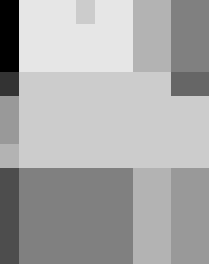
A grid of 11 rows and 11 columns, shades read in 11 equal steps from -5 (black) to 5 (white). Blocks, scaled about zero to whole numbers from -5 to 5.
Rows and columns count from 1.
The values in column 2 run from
0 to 4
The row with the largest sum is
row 7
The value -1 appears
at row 4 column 10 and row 4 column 11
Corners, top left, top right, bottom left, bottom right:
-5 0 -2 1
